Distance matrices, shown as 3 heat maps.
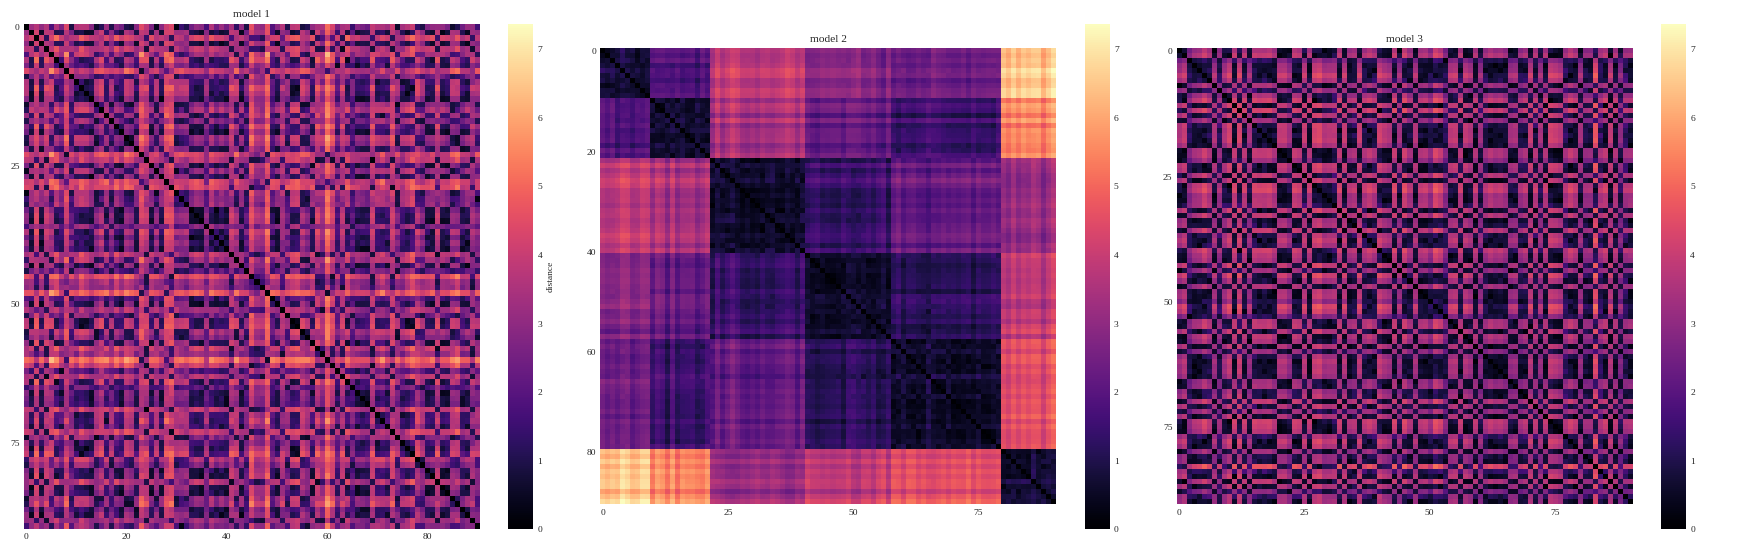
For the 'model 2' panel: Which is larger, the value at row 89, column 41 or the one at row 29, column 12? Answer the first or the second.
the first
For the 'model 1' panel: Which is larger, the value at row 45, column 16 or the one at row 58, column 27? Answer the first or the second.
the first
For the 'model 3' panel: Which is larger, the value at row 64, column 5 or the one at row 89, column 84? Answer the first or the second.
the second
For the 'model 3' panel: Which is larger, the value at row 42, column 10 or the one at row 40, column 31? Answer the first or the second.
the second
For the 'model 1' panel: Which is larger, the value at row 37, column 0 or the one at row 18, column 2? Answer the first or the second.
the second
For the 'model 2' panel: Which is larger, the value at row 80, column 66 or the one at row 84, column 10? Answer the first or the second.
the second
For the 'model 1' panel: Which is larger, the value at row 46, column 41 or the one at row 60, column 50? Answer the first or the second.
the second
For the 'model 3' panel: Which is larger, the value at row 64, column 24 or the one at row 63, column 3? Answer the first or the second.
the first
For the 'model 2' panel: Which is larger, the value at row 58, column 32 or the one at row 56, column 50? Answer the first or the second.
the first
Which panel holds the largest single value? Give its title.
model 2
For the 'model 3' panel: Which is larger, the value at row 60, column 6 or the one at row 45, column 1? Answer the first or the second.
the second
